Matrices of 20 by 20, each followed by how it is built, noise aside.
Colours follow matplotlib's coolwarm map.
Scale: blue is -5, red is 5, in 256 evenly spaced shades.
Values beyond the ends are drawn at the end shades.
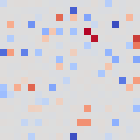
sparse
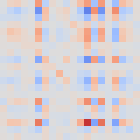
low rank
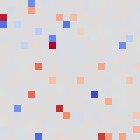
sparse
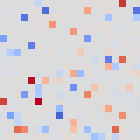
sparse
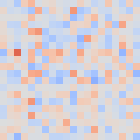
low rank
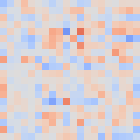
low rank
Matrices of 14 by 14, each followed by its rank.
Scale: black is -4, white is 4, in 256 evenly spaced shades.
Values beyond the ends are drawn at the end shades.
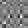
two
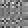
two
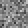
full rank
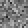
full rank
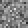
full rank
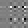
one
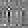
two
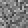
full rank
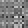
two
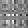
two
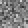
full rank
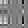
one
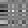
one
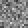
full rank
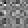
two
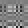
one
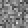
full rank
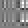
one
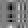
one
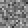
full rank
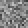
full rank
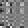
two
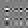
one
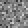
full rank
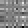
two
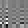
one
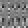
two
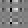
one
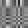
one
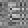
two
